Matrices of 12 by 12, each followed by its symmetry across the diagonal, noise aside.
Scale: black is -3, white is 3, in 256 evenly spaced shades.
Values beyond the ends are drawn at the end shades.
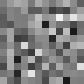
antisymmetric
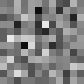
antisymmetric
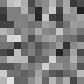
antisymmetric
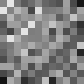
symmetric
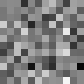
antisymmetric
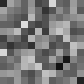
symmetric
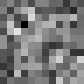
symmetric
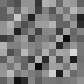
symmetric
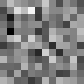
antisymmetric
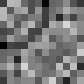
symmetric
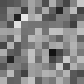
symmetric
